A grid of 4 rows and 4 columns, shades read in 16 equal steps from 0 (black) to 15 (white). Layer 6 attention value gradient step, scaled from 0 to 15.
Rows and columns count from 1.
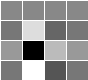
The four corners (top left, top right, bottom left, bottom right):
8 8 7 7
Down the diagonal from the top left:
8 13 11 7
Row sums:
32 33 29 34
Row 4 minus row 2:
0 2 -1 0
